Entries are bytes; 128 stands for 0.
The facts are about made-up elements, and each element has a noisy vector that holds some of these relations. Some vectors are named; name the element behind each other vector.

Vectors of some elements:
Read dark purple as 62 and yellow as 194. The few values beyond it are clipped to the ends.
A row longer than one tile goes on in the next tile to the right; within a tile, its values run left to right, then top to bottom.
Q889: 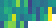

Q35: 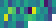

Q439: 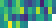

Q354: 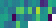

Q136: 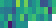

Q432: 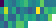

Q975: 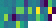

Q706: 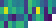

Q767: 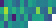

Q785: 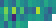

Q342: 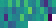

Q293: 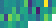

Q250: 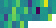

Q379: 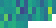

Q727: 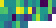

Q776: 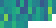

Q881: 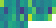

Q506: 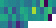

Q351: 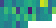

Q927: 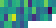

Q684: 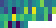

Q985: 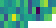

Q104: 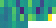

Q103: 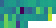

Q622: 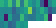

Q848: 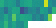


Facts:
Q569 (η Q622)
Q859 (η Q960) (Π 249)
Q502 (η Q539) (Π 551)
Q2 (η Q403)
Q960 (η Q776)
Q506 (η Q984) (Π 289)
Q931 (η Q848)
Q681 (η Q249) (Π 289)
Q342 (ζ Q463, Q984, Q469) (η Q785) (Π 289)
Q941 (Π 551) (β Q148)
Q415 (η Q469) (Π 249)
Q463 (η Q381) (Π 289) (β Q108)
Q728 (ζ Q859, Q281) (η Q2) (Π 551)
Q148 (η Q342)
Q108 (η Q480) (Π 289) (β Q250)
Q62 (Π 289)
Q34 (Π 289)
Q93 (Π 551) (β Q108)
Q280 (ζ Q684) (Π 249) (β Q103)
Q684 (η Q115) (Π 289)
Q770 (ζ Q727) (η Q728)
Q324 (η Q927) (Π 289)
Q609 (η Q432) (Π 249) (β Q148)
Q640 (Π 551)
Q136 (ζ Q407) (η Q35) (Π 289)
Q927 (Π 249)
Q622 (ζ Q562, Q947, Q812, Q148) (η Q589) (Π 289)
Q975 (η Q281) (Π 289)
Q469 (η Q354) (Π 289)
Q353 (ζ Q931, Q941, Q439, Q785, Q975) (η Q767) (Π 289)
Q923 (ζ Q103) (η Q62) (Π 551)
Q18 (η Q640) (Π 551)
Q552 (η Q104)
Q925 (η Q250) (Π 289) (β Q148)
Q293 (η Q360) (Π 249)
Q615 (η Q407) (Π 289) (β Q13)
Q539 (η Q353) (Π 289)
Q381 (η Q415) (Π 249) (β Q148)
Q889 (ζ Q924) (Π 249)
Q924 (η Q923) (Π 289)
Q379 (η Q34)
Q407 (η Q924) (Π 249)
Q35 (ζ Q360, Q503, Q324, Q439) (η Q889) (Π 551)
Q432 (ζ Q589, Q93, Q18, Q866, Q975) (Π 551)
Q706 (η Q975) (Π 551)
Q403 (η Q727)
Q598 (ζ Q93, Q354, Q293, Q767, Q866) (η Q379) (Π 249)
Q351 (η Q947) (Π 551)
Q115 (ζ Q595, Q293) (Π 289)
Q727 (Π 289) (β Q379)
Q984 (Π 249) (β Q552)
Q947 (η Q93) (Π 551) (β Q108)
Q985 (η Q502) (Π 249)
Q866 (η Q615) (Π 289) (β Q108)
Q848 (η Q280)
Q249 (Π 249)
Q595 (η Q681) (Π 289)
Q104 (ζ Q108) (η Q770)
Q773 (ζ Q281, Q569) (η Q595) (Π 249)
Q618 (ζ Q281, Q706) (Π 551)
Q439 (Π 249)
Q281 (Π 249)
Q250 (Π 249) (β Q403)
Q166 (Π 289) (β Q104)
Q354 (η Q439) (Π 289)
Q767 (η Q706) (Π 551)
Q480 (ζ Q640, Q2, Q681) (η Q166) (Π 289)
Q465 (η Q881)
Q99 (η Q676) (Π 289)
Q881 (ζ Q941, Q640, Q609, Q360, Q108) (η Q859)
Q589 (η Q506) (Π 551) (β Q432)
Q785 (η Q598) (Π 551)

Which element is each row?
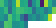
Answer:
Q407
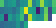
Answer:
Q108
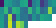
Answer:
Q598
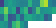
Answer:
Q589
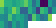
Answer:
Q770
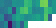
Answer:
Q615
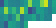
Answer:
Q947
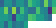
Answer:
Q640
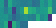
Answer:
Q469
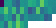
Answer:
Q93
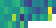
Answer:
Q984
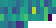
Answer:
Q595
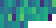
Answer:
Q115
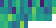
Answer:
Q280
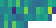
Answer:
Q924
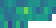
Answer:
Q166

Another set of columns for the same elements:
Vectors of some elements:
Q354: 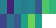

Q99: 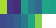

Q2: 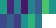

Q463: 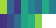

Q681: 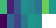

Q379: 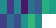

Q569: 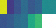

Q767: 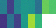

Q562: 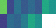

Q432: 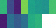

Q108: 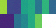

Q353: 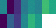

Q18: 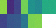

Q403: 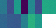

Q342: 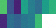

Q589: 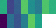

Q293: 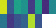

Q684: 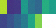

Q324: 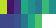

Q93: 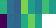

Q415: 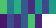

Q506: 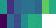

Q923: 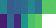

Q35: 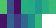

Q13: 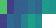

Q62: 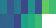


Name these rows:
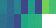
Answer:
Q727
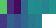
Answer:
Q881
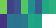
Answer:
Q595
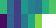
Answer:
Q618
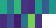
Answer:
Q249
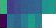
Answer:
Q770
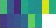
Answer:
Q941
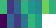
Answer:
Q785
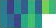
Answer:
Q975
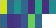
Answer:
Q985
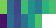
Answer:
Q502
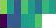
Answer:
Q947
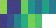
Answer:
Q866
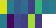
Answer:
Q609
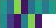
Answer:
Q439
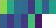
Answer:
Q381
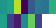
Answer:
Q281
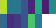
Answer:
Q773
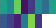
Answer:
Q984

